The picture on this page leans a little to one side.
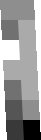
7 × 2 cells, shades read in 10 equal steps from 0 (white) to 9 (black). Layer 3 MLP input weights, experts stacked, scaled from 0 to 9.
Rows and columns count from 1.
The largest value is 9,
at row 7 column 2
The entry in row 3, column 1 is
0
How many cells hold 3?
5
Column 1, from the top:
4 5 0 3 5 6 7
